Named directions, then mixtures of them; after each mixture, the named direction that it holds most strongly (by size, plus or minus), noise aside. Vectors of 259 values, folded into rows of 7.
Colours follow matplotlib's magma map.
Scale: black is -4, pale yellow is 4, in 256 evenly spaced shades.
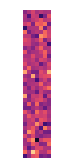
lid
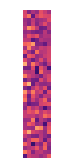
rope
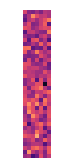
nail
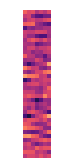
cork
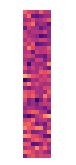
cork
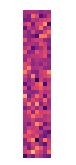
lid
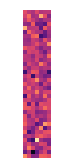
lid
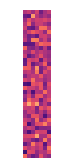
rope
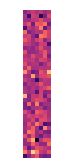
lid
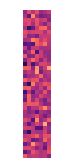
rope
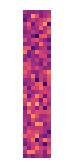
nail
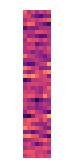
cork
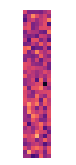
nail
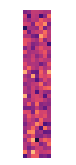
lid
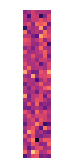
lid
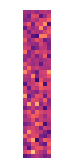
lid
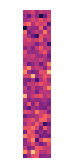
lid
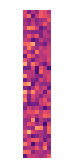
rope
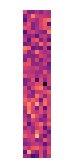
nail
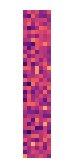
rope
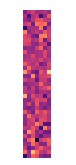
lid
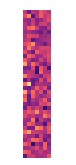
rope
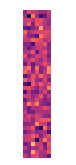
rope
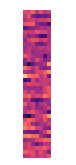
cork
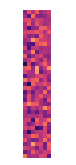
rope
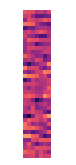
cork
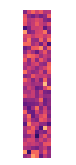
nail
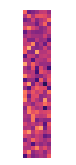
rope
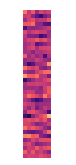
cork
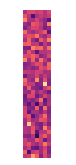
nail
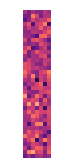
nail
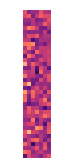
rope
